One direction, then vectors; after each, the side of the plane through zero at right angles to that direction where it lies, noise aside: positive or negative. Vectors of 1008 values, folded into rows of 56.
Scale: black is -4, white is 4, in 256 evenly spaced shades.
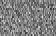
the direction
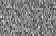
positive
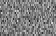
negative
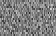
negative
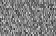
positive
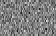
negative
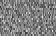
positive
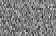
negative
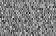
negative
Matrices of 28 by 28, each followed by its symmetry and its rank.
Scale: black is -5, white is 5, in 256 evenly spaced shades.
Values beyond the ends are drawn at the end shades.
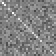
symmetric, full rank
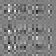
neither, rank two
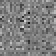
neither, rank five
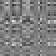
neither, rank two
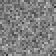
symmetric, full rank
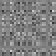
antisymmetric, rank two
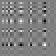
symmetric, rank one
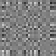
antisymmetric, rank two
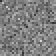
symmetric, full rank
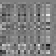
neither, rank two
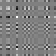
symmetric, rank one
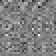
neither, rank five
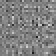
neither, rank five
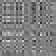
antisymmetric, rank two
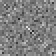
symmetric, full rank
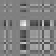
symmetric, rank one
